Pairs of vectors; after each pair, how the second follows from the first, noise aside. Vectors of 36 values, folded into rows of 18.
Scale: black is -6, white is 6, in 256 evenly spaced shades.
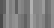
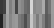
scaled up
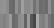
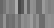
reversed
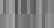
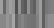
copied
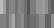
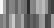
scaled up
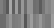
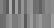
copied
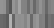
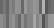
reversed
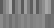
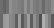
reversed
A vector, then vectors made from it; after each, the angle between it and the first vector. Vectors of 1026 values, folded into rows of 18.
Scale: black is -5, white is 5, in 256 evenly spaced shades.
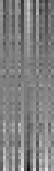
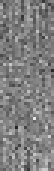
partly aligned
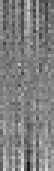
nearly parallel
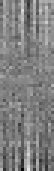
nearly opposite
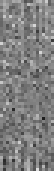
partly opposed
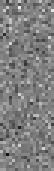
orthogonal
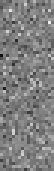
orthogonal
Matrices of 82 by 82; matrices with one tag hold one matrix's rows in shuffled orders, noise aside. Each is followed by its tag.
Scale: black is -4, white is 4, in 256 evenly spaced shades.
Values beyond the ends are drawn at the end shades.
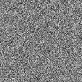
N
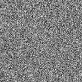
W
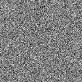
N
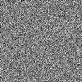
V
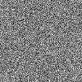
N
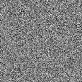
V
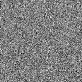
V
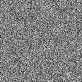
V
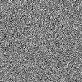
W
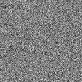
W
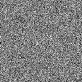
V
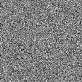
V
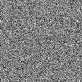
V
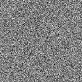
N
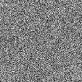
N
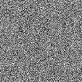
N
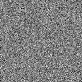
V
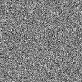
W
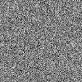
N
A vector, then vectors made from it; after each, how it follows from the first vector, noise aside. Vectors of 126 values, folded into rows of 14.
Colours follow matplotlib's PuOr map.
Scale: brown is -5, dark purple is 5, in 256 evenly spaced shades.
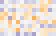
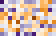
scaled up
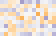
reversed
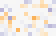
partly zeroed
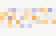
partly zeroed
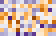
scaled up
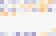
partly zeroed
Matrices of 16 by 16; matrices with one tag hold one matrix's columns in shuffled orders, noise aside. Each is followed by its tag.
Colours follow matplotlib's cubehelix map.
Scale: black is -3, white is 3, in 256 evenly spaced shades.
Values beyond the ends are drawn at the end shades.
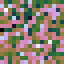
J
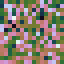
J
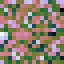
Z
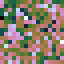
J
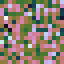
J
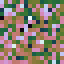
J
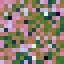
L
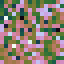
J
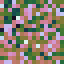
J
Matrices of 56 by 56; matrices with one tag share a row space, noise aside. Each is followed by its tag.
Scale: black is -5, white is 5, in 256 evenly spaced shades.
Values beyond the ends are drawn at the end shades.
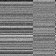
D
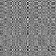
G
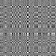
G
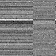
D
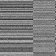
D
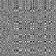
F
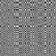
F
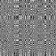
F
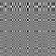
G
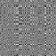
F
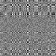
G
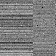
D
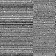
D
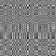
G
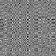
G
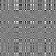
F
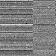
D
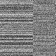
D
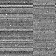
D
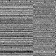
D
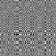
F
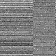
D
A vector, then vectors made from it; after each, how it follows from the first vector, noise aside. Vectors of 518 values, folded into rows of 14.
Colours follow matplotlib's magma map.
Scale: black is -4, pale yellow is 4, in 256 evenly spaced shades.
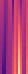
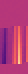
partly zeroed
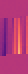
partly zeroed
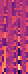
sign-scrambled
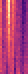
reversed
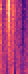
reversed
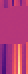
partly zeroed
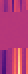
partly zeroed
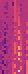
partly zeroed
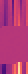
partly zeroed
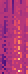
partly zeroed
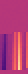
partly zeroed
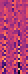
sign-scrambled
